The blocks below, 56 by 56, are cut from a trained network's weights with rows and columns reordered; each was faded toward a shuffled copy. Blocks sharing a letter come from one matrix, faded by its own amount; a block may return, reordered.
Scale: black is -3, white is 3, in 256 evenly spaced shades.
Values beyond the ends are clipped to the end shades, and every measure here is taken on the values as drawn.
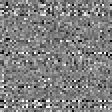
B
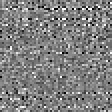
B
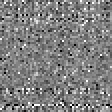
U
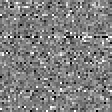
U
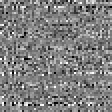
B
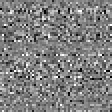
B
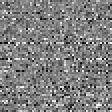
U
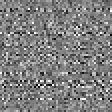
B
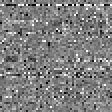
U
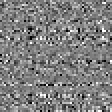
B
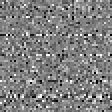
U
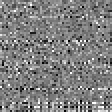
U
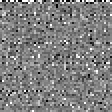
U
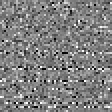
U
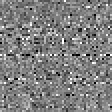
U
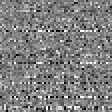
B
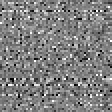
U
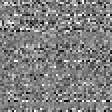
B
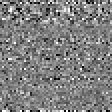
B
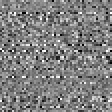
B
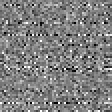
B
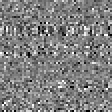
B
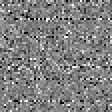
U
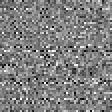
B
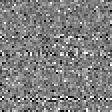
U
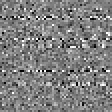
B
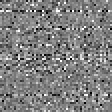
U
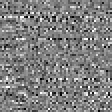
B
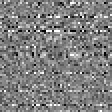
B
